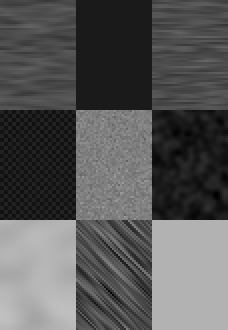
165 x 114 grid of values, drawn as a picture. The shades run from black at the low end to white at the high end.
The table splits into 3 rows of 3 panels. Panel 1,1: low, streaked across, faint in contrast. Panel 1,2: very low, flat. Panel 1,3: low, streaked across, faint in contrast. Panel 2,1: very low, checkered, faint in contrast. Panel 2,2: middling, fine-grained, faint in contrast. Panel 2,3: very low, blotchy, faint in contrast. Panel 3,1: high, smooth, faint in contrast. Panel 3,2: low, slanting down to the right. Panel 3,3: high, flat.
